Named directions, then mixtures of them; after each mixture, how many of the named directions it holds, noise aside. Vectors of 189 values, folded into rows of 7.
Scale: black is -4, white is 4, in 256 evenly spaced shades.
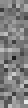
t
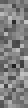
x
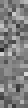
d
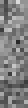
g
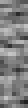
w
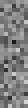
three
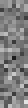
one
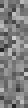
one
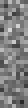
three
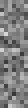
three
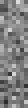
two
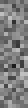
one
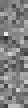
three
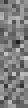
two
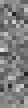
three
